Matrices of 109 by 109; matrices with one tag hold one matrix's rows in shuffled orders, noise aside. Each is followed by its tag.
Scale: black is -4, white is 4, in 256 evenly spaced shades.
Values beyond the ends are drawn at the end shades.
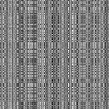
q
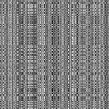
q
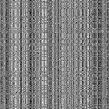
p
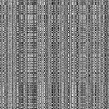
q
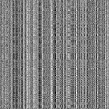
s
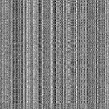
s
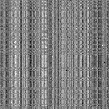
p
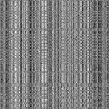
p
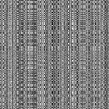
q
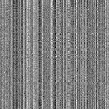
s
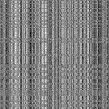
p
